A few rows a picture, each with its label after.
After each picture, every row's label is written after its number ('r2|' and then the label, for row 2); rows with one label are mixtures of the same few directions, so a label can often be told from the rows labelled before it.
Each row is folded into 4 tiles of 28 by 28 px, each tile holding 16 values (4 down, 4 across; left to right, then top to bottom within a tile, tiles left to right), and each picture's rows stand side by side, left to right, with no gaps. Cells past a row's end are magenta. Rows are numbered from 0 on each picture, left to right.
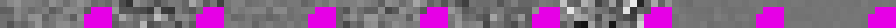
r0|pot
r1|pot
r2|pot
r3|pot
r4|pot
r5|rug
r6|pot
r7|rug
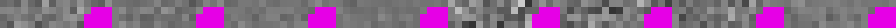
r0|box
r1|pot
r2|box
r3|pot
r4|rug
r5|pot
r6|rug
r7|pot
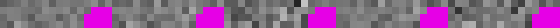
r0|box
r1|box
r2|rug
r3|box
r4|rug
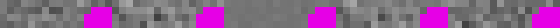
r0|pot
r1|pot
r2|box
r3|pot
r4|box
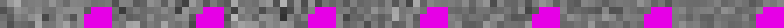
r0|pot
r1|rug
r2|rug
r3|rug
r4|box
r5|pot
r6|pot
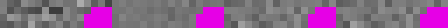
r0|pot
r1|rug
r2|box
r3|box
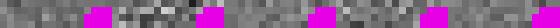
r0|pot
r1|pot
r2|box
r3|rug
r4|box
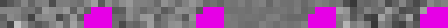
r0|box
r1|pot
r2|box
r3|pot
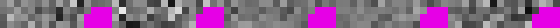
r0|rug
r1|rug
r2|rug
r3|box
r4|box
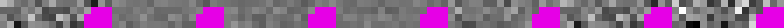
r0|box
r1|box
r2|pot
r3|pot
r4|rug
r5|box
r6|rug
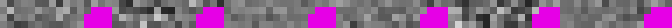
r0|rug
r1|pot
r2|pot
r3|box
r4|pot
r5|box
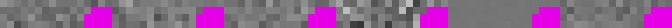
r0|box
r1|pot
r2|box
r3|rug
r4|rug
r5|rug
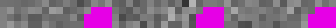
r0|pot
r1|rug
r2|rug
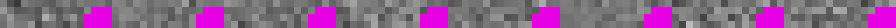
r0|pot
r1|rug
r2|box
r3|pot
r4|box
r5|box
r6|box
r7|pot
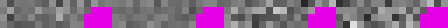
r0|rug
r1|box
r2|pot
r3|box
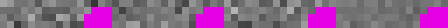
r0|box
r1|rug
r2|rug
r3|box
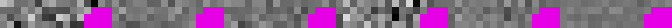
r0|box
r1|rug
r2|box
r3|rug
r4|rug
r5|pot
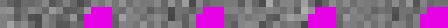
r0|pot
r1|rug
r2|box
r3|rug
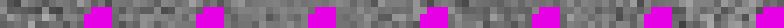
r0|pot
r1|pot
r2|pot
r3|box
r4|pot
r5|rug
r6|pot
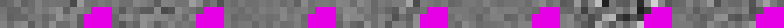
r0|rug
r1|pot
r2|rug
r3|rug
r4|box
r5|box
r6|box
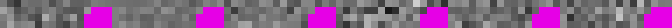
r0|pot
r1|pot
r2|rug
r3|pot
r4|box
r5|rug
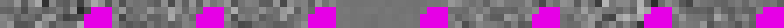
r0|box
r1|rug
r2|rug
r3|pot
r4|box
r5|box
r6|pot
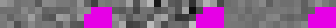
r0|box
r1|box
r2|box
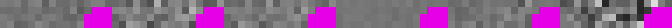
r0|box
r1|box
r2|box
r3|rug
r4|rug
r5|box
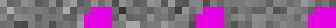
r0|rug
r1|rug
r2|pot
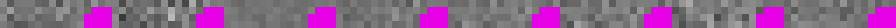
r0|rug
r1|rug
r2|pot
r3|rug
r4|box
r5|box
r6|pot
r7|rug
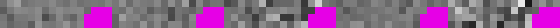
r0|pot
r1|rug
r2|box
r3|rug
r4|rug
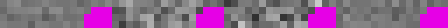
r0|pot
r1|pot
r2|box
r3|rug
